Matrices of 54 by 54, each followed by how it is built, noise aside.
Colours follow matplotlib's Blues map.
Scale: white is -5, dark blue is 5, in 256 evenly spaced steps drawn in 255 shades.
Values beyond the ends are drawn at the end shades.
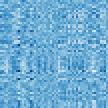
low rank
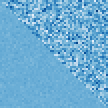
upper triangular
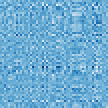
low rank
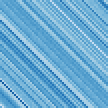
Toeplitz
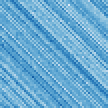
Toeplitz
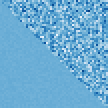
upper triangular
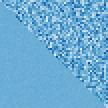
upper triangular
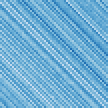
Toeplitz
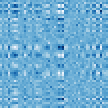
low rank
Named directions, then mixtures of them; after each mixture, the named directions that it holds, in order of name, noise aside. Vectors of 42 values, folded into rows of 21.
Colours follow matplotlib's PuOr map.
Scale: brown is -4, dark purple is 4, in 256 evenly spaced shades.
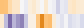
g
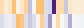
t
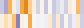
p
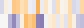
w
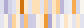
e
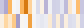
p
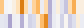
e, g, t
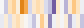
e, p, t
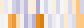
w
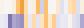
e, g, w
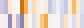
e, g, p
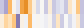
p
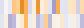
e, t, w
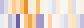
p, w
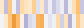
p, t, w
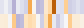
t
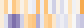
g, w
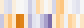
g, p, t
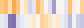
g, t, w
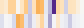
t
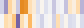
p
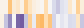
g, p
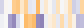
w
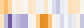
g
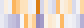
w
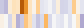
e, p, w
